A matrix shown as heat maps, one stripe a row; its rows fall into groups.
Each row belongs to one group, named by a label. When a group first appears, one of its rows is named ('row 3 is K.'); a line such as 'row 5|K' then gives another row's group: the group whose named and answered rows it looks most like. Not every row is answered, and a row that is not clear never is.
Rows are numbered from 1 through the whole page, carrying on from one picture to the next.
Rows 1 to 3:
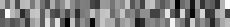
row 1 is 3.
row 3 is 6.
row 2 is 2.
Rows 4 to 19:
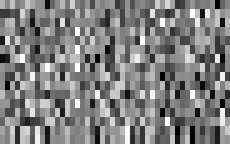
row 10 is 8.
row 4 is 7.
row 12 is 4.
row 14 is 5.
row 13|8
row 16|4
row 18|3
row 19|3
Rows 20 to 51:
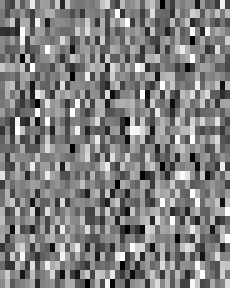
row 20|4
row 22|3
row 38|4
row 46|3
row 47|8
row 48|8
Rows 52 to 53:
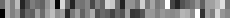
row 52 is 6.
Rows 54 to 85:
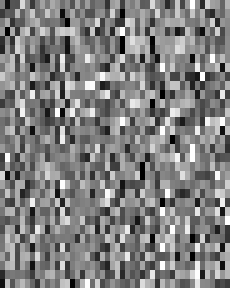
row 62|2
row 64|4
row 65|8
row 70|5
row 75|6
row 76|4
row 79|3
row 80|2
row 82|3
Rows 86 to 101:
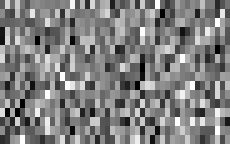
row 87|4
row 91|7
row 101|8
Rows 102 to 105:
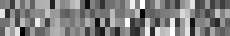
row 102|8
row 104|3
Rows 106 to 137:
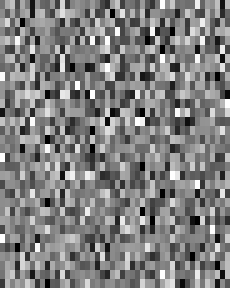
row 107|8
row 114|7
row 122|6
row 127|4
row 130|2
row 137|7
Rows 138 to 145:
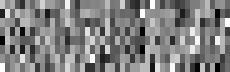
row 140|3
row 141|5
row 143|5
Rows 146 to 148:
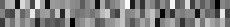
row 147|4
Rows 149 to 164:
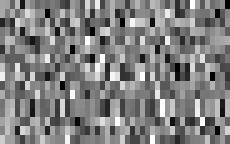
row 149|5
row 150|7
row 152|6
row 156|5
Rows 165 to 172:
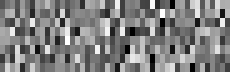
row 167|4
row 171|8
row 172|2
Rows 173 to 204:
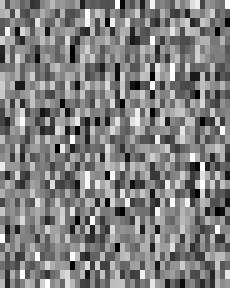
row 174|5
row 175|3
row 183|2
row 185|8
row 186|8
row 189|6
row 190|5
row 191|2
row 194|2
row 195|3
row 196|7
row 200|2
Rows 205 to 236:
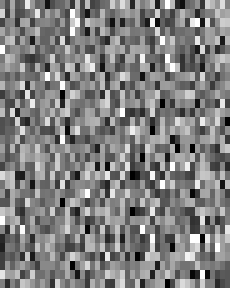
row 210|2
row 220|6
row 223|3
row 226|3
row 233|5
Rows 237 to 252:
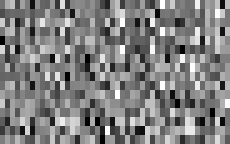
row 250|8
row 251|5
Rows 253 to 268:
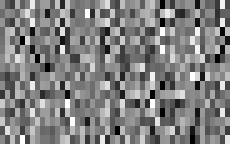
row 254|7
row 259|7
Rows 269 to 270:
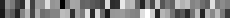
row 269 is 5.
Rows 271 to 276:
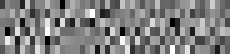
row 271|5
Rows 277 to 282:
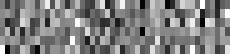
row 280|5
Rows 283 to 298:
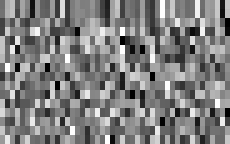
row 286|2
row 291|8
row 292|6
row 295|5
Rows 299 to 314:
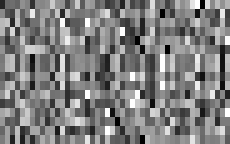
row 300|4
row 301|5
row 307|8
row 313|6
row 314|5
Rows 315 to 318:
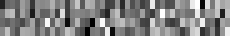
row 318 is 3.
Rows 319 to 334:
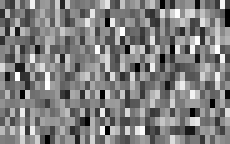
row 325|4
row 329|5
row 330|5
